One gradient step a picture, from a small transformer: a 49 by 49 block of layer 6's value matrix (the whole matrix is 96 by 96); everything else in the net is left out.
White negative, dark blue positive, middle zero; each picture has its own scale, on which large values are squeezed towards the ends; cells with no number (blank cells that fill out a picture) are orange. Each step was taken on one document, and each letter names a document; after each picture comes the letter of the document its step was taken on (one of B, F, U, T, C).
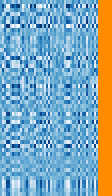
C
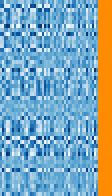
C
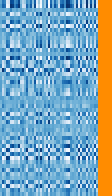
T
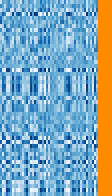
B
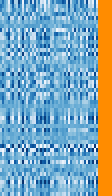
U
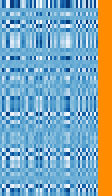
T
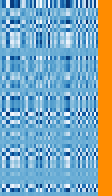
T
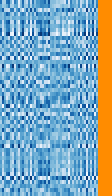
U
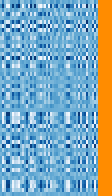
C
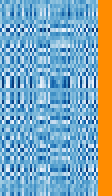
U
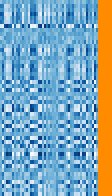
B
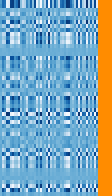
T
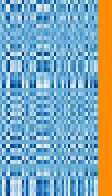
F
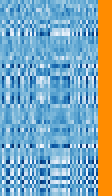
U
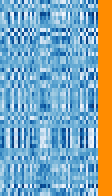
U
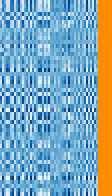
U
